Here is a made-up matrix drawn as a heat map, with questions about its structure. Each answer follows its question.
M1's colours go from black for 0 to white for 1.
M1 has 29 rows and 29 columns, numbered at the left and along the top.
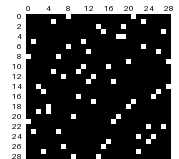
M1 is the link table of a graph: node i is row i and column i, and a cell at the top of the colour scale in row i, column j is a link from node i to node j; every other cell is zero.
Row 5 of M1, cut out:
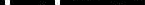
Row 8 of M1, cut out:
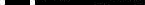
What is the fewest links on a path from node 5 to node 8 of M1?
4
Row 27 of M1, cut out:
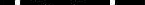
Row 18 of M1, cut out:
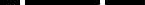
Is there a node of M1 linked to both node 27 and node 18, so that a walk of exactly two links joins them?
no
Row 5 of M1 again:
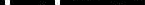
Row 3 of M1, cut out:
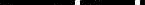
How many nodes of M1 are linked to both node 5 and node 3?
0
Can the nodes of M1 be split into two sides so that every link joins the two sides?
no
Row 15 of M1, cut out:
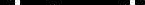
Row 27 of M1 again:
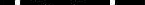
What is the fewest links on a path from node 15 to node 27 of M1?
2
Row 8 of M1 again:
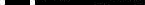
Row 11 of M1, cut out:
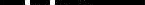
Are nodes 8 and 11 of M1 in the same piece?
yes
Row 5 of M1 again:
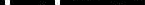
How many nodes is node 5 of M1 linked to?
2
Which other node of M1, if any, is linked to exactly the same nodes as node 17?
none
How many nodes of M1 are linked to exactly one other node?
0
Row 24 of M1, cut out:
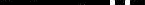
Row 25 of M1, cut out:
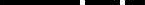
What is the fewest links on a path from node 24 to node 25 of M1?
1
